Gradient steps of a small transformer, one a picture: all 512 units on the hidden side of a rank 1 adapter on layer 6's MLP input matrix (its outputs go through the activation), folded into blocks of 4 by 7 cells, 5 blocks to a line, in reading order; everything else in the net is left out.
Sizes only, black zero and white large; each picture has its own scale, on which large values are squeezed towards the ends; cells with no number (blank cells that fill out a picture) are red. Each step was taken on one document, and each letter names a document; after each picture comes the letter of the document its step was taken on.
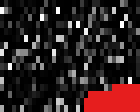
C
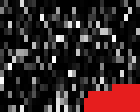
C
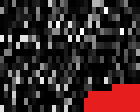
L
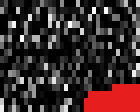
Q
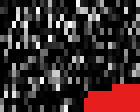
Q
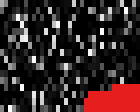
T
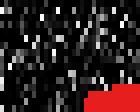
C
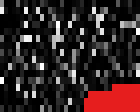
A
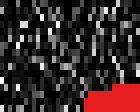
A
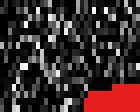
Q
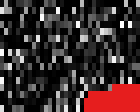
C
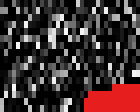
Q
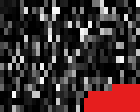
C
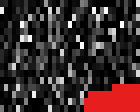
A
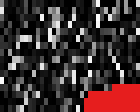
A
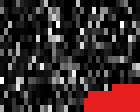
A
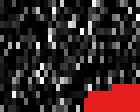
L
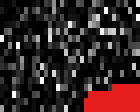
L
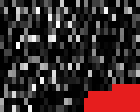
Q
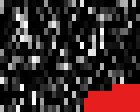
T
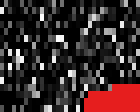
C
